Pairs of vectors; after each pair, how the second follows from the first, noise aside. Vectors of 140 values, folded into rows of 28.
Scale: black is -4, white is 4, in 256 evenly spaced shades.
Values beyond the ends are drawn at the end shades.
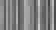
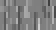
partly zeroed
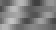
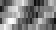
scaled up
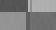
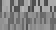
sign-scrambled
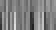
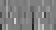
partly zeroed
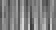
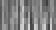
copied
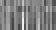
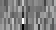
sign-scrambled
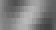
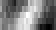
scaled up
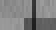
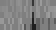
partly zeroed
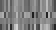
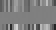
partly zeroed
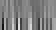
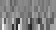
sign-scrambled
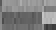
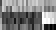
scaled up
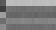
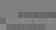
partly zeroed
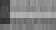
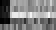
scaled up
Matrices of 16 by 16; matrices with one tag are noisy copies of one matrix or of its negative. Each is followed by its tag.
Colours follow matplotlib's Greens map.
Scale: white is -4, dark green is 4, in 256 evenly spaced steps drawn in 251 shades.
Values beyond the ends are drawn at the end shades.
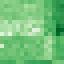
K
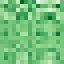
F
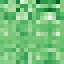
F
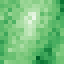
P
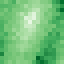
P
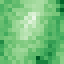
P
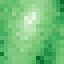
P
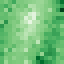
P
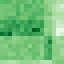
K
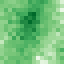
P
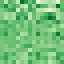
F
